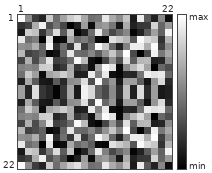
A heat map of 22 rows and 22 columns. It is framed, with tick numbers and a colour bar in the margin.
Odd rows or columns: none. Seam: none. Slope: none. Ninth with the lowest average: middle left. Mirror symmetry: top to bottom. Average level on the scale: 50%.
